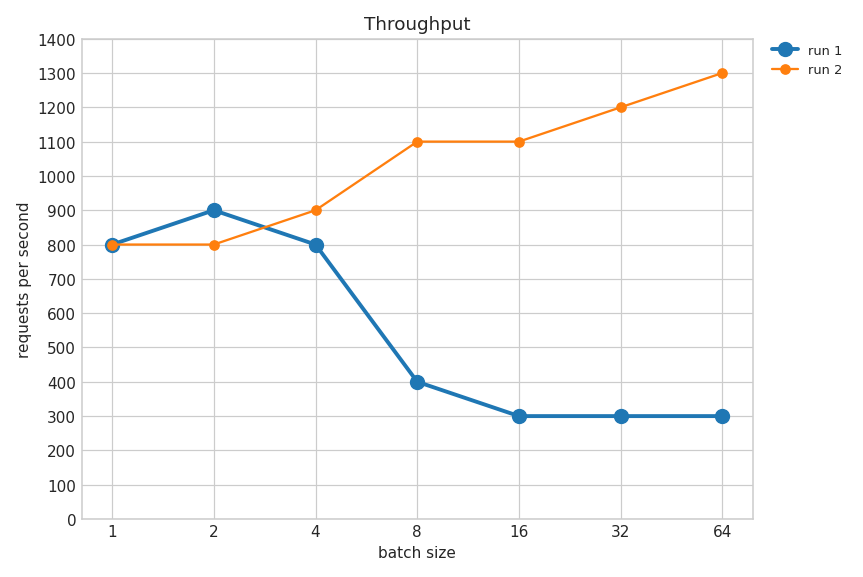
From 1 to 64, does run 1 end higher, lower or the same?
lower
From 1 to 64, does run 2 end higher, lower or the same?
higher
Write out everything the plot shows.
Title: Throughput
x-axis: batch size, ticks 1 2 4 8 16 32 64
y-axis: requests per second, ticks 0 100 200 300 400 500 600 700 800 900 1000 1100 1200 1300 1400
Legend: run 1, run 2
Values:
run 1: 800 900 800 400 300 300 300
run 2: 800 800 900 1100 1100 1200 1300
